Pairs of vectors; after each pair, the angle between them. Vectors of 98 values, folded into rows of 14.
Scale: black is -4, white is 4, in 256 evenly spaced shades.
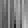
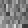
partly opposed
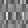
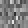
partly opposed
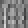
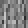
nearly parallel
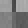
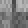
nearly parallel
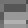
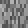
orthogonal
